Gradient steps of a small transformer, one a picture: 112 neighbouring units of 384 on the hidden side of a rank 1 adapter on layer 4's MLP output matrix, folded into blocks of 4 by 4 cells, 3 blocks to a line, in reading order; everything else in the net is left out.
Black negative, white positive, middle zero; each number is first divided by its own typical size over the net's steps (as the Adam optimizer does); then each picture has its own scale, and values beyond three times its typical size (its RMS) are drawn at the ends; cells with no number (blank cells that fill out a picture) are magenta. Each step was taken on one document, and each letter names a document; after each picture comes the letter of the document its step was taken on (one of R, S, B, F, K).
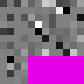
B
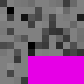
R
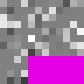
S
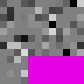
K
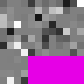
S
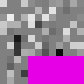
K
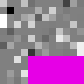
S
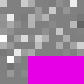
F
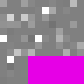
F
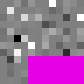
R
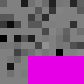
K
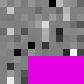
R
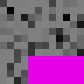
R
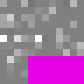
F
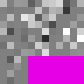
B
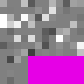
S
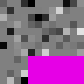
S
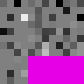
B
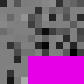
B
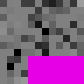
K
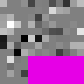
K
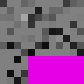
S
